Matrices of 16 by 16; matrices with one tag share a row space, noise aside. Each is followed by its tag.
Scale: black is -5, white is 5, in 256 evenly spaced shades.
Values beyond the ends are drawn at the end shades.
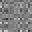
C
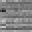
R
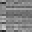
R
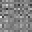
C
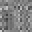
C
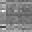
R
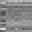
R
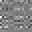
C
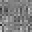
C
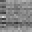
R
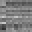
R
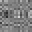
C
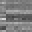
R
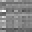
R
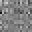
C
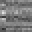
R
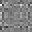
C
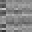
R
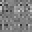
C
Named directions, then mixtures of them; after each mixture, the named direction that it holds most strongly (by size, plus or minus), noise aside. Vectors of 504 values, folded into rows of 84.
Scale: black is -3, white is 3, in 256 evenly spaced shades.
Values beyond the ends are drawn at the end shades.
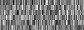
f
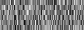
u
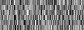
u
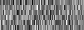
f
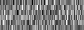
f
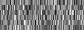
u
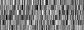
f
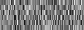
u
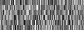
u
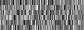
f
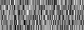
u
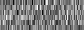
f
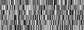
u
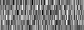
f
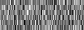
u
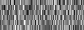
u
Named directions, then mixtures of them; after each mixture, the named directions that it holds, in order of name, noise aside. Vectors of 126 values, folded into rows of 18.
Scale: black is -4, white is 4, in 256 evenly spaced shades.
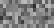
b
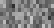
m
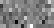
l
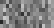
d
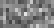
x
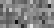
l, x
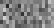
d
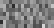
d, m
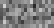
b, x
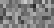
b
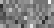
b, l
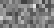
b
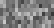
m, x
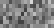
b, d, x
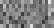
b, d, l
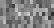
m, x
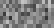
b, d, x
